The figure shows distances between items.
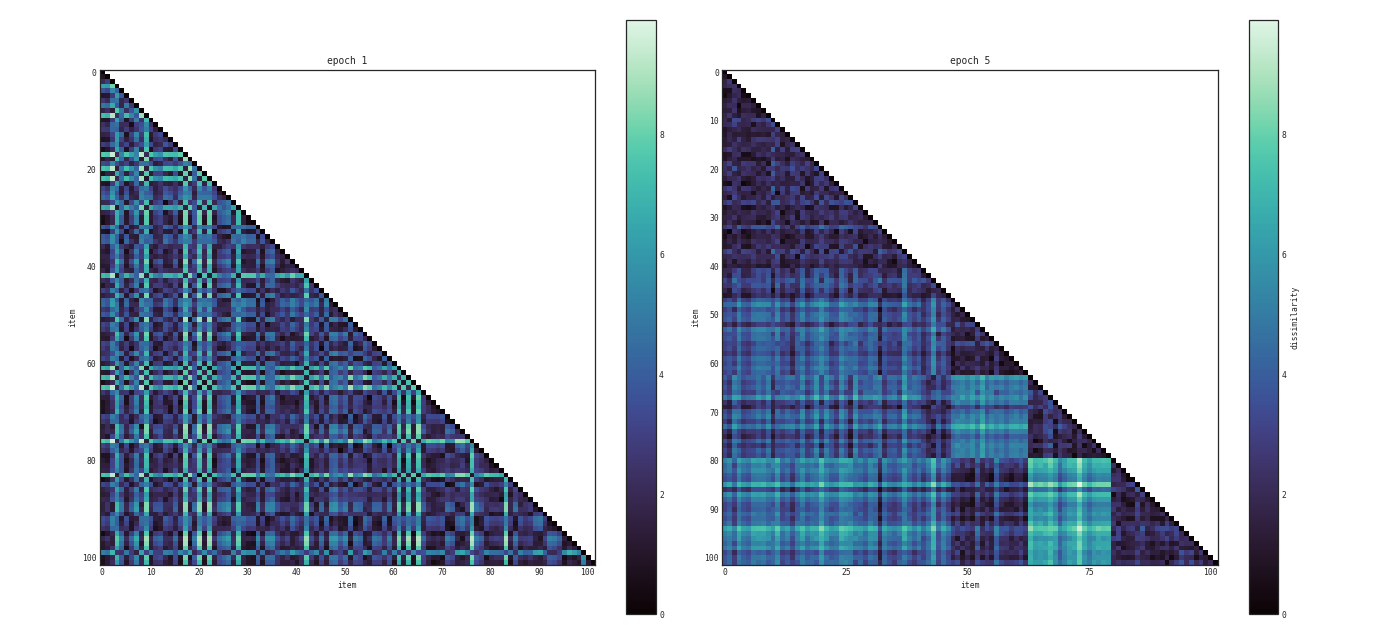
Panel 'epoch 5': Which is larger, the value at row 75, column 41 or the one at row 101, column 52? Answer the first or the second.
the second
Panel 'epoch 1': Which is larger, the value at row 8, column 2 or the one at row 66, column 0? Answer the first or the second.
the second
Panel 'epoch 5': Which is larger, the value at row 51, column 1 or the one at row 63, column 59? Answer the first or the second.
the second
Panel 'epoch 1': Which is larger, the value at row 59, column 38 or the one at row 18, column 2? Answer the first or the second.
the first
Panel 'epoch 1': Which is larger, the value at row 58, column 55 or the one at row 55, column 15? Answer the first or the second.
the second
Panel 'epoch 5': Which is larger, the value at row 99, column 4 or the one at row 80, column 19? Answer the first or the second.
the second
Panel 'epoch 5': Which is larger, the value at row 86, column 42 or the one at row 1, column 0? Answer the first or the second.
the first
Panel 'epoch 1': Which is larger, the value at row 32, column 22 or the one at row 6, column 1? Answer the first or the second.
the first
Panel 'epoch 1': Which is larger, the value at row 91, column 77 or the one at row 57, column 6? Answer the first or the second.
the first
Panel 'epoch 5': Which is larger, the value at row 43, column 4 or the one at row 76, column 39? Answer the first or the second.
the second
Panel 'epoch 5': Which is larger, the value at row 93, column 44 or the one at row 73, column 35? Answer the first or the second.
the second
